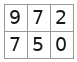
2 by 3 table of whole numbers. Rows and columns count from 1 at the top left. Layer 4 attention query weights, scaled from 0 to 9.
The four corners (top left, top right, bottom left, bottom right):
9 2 7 0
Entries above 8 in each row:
1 0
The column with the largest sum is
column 1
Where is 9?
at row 1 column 1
